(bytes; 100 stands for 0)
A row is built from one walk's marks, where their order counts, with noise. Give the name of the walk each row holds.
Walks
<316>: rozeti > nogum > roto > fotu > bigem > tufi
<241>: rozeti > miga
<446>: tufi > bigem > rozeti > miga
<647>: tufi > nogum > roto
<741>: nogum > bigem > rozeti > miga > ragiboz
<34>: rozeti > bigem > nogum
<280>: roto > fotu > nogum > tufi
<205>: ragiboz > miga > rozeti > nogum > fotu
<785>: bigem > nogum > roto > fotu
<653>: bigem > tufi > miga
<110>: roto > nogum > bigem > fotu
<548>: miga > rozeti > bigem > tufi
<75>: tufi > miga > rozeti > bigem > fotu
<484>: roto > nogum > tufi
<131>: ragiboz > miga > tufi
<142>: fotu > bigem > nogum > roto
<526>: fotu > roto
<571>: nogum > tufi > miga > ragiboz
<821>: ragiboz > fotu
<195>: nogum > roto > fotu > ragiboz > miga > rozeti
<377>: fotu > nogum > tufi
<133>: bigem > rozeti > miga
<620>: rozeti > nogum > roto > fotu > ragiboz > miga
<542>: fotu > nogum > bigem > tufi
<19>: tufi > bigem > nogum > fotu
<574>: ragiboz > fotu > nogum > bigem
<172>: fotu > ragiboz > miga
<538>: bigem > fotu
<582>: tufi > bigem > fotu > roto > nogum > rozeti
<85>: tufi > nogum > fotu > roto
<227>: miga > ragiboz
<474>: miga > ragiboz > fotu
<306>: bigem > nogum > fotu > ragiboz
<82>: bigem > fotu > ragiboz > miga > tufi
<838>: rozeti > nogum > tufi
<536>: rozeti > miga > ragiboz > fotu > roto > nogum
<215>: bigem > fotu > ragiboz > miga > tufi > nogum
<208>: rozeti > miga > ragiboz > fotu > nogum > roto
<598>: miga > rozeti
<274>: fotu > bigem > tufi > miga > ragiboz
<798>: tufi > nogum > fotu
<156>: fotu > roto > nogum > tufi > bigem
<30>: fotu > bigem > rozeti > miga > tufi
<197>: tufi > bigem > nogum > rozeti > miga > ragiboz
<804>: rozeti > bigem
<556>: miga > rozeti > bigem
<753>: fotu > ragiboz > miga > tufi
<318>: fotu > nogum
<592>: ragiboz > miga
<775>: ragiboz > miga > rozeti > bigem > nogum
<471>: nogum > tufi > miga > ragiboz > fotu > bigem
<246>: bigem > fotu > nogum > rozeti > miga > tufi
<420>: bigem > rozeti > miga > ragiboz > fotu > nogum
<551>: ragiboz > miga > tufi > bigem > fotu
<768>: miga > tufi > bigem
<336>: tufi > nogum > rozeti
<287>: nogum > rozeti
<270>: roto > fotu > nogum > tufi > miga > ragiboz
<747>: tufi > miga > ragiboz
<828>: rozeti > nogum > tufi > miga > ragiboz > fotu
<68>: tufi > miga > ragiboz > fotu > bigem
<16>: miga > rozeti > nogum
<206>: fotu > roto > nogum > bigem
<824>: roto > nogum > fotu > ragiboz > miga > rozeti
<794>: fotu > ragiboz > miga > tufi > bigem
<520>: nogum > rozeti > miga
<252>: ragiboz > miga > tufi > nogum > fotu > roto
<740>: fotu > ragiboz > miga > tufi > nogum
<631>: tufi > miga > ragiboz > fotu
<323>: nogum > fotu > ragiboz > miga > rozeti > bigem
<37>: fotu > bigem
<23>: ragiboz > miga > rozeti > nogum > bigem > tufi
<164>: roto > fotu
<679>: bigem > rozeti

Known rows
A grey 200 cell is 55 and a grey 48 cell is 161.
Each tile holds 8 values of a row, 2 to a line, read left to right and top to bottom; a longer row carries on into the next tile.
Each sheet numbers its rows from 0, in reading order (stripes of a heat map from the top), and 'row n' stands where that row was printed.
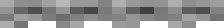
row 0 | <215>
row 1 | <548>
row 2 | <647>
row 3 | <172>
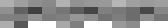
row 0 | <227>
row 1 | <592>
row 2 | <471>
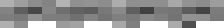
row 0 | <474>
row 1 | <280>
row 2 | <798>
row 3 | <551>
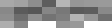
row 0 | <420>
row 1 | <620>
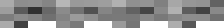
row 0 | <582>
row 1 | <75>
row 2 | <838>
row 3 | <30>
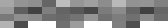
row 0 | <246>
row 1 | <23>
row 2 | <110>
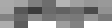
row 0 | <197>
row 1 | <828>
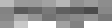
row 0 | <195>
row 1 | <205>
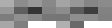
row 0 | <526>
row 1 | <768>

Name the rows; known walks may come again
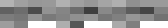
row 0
<828>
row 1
<747>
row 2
<592>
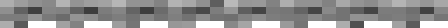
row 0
<227>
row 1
<653>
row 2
<484>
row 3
<208>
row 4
<548>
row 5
<838>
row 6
<551>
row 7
<571>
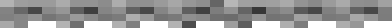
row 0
<68>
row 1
<287>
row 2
<753>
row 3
<246>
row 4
<274>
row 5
<794>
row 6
<740>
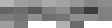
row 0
<270>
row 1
<768>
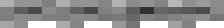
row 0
<16>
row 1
<318>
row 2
<156>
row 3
<205>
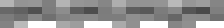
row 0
<574>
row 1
<598>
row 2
<164>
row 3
<316>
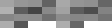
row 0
<30>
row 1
<133>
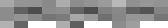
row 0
<679>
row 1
<82>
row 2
<323>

